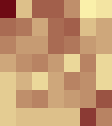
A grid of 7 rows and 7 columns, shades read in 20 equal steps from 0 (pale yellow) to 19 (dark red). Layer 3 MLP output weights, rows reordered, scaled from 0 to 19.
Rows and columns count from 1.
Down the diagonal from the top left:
19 10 7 7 9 8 9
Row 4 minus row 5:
3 3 7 1 -7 1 0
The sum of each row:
56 60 57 43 35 54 43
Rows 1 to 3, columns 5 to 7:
8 0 1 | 12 4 6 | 10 7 6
